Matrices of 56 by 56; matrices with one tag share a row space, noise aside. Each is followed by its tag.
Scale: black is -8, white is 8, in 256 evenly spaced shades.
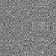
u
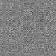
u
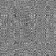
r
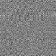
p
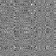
r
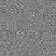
p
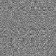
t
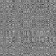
u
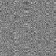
r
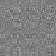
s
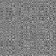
u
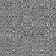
u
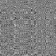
r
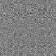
t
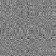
p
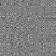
p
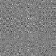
p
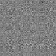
u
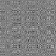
s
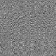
t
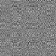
s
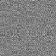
s
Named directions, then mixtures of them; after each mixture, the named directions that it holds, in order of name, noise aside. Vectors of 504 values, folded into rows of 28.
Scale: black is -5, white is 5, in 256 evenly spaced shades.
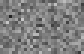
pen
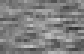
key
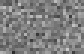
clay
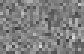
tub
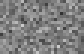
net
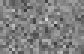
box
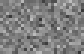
net, pen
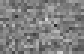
box, key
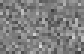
pen, tub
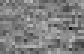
key, tub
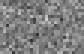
box, clay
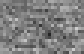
box, key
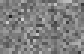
pen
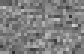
clay, key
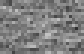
clay, key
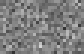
clay, net, tub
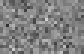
box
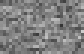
clay, key, pen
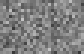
clay, pen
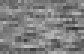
key
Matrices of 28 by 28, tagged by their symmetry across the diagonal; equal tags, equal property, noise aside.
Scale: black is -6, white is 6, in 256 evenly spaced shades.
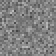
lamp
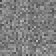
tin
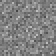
lamp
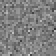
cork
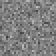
cork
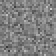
cork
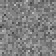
cork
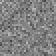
lamp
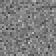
tin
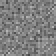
lamp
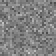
tin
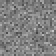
tin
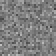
tin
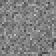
lamp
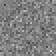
lamp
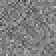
lamp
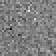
cork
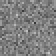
tin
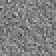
cork
